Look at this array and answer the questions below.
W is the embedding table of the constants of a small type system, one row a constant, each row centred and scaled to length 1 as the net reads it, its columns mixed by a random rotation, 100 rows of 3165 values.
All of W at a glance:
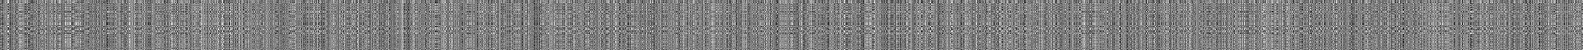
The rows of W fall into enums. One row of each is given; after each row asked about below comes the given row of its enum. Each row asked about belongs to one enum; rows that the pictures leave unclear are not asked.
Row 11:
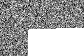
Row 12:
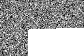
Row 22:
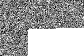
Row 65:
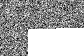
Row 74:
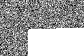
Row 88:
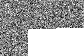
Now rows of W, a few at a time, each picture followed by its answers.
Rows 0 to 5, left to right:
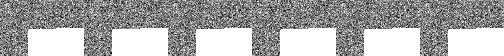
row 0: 88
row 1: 65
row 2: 88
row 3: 74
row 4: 88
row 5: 88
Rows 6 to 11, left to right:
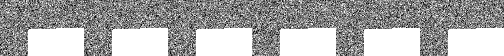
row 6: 74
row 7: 12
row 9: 22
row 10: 88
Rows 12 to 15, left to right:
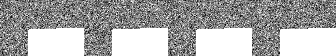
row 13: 22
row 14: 12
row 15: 65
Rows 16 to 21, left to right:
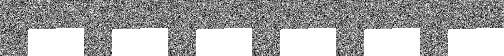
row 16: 22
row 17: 65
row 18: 12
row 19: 12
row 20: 12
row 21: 88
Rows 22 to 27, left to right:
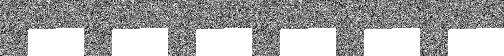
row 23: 22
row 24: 88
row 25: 22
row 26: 11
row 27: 12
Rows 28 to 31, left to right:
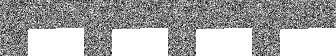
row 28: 22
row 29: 65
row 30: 65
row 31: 88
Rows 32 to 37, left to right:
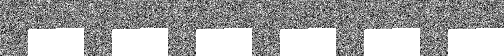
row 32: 22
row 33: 88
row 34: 65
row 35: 88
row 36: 12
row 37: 65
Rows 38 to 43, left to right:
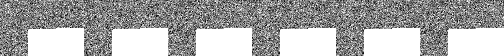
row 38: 88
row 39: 12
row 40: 22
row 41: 65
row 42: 65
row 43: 22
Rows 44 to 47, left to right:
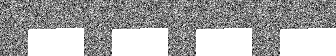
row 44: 11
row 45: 65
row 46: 65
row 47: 65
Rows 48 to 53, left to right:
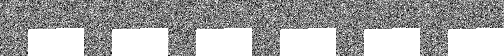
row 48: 65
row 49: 65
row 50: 22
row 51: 11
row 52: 88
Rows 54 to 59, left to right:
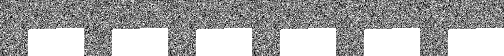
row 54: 12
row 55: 22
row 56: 12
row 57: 12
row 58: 11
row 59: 11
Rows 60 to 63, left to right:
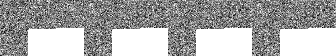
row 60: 22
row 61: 88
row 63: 88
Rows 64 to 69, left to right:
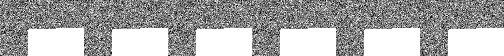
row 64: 22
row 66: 22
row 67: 22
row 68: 11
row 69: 12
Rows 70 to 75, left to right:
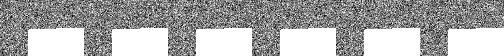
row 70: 12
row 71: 88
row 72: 65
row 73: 12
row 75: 22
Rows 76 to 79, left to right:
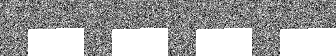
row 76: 65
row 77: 88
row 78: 12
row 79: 65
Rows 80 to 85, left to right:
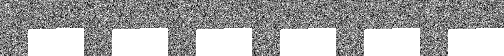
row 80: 88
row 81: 11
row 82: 11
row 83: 12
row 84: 12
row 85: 65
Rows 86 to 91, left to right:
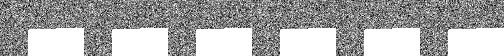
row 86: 11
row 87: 88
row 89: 65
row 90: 12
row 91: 74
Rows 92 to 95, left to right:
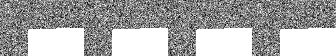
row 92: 88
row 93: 11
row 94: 12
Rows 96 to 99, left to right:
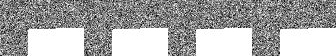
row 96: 22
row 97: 12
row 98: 88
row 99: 65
